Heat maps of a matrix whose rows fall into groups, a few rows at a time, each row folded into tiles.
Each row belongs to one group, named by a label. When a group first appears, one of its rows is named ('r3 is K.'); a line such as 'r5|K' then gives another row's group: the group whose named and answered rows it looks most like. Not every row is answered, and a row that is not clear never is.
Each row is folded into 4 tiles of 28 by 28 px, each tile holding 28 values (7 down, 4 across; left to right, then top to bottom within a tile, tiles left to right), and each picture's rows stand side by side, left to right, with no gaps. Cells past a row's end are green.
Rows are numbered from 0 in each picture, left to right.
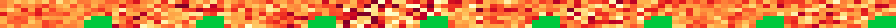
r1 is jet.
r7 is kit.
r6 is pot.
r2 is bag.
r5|kit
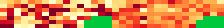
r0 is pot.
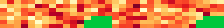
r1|jet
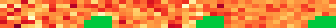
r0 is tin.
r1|pot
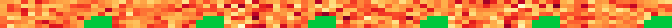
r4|pot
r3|bag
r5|jet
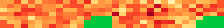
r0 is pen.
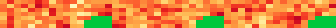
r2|bag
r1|pot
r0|pot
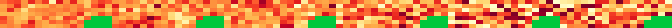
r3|bag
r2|pot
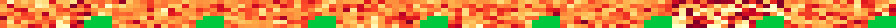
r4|pot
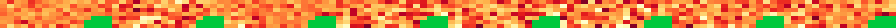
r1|bag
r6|tin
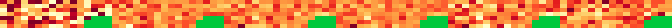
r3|tin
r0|kit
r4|tin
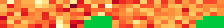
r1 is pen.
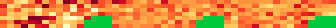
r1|pen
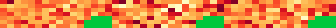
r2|pen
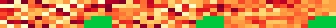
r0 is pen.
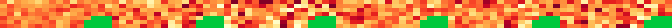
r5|pen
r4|pot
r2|pot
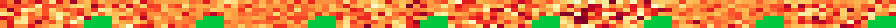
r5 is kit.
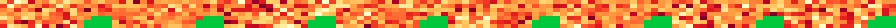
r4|bag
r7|pen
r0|pen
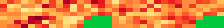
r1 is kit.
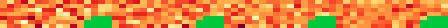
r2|tin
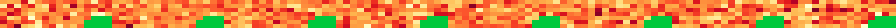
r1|tin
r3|pot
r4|jet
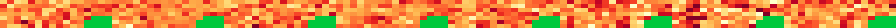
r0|pen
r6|jet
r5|pot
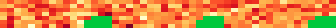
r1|tin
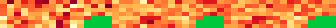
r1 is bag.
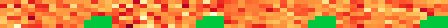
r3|jet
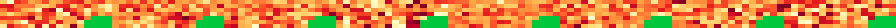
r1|bag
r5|tin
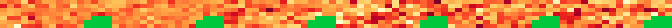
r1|jet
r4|jet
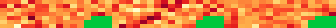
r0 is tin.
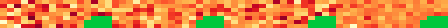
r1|pen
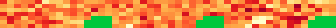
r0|kit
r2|bag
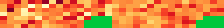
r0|kit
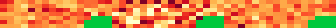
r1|kit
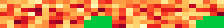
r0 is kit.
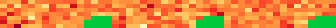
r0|tin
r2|pot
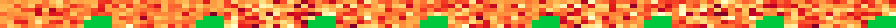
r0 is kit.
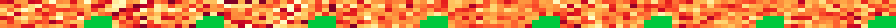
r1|jet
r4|jet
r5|tin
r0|kit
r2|pen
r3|tin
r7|bag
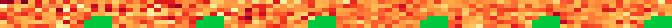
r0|pen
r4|pot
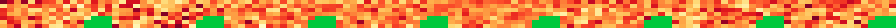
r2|pen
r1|bag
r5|kit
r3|pen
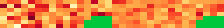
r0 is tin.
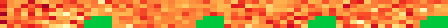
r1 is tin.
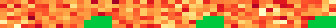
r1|pen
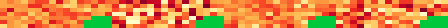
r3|jet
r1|kit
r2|pot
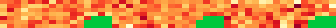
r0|kit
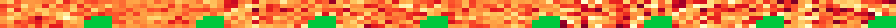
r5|pen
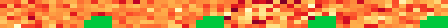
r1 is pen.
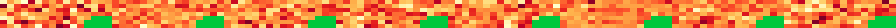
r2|pen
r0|pen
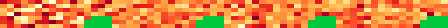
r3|jet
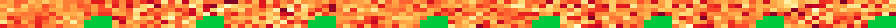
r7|jet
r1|kit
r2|pen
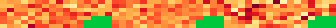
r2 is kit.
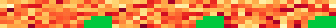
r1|jet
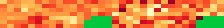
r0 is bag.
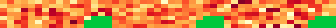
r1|kit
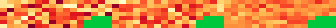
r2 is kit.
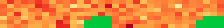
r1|tin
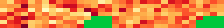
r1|kit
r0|jet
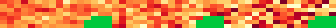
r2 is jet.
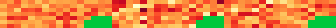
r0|bag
